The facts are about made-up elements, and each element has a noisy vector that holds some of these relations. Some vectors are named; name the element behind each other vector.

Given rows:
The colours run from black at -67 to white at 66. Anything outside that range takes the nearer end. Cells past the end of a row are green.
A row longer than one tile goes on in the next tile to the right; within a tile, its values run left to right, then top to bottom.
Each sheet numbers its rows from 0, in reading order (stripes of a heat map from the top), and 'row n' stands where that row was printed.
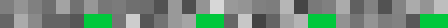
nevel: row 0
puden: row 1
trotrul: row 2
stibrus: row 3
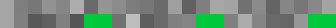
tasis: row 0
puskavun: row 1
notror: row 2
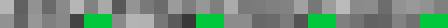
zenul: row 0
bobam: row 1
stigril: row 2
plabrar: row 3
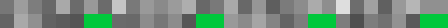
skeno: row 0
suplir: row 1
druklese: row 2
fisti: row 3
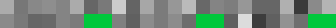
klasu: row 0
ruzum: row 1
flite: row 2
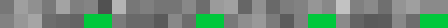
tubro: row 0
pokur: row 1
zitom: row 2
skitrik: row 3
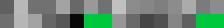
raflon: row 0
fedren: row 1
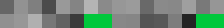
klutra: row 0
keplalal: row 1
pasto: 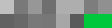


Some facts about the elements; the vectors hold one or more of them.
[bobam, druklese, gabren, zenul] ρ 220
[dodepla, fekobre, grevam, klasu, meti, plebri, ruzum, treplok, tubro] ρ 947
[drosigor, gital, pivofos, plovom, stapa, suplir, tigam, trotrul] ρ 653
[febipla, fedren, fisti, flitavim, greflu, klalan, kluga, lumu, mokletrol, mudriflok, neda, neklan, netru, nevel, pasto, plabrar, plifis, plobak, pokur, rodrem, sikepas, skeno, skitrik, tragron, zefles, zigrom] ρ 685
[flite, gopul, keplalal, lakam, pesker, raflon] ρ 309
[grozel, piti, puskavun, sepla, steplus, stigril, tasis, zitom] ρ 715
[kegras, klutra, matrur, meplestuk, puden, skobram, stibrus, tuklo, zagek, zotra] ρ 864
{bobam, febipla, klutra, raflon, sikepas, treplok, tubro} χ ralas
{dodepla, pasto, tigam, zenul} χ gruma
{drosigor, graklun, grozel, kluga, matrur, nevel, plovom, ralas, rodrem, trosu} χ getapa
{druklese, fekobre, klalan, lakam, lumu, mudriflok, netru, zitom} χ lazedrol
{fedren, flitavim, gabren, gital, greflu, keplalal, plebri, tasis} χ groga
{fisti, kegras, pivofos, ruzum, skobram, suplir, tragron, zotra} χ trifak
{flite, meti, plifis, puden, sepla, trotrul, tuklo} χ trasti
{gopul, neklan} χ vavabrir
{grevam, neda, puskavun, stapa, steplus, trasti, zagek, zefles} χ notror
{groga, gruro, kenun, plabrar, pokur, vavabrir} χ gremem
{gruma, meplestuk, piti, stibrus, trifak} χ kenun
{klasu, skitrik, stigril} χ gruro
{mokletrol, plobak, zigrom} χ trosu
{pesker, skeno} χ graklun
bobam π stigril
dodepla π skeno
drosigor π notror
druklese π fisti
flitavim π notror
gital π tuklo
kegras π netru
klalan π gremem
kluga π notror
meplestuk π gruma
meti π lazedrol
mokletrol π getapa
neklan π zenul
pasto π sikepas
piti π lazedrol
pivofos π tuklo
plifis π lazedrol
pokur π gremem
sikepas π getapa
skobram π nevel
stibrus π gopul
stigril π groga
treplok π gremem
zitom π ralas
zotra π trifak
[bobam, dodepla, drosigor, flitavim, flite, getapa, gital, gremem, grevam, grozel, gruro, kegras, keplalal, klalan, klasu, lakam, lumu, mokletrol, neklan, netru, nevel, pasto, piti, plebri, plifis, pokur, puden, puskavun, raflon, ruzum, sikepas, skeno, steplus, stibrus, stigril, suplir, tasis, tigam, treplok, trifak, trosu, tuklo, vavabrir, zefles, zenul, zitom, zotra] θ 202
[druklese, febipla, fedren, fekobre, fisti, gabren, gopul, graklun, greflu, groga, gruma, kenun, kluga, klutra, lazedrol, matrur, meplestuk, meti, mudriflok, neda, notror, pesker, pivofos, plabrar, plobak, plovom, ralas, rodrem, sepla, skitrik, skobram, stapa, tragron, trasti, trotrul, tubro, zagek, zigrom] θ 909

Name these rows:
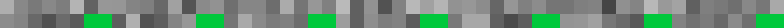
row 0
flitavim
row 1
zefles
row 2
getapa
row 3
meplestuk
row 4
kluga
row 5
matrur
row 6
gremem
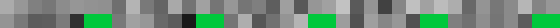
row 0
gopul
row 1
pesker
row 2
trasti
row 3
skobram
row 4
piti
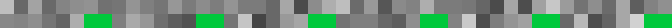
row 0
fekobre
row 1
grozel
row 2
sepla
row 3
mudriflok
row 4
tuklo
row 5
meti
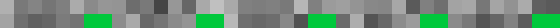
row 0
groga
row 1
zagek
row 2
gabren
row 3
stapa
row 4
gital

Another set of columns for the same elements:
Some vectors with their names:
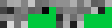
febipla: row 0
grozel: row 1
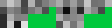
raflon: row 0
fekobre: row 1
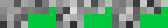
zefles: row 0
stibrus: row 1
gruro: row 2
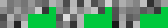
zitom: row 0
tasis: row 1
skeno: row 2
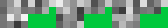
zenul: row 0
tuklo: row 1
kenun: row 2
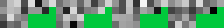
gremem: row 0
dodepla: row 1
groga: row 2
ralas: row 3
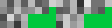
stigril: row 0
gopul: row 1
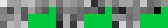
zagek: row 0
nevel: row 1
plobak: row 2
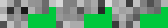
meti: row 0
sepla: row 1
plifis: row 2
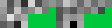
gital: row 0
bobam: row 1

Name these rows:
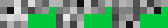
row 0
pivofos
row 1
keplalal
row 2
trosu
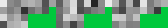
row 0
trotrul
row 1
trifak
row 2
gabren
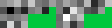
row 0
tubro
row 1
pasto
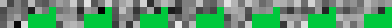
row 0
drosigor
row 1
lazedrol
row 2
getapa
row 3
kluga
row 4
puden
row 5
plovom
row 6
druklese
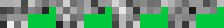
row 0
pesker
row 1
klalan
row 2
flite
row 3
grevam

